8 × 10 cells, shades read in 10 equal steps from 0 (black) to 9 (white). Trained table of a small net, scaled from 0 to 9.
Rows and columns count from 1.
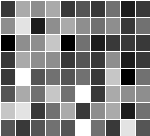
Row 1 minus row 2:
-3 -2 4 1 -4 -2 -2 -1 -1 -2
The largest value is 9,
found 3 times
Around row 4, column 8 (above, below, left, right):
2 7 2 1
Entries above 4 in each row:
3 6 3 4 2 6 5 2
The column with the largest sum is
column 2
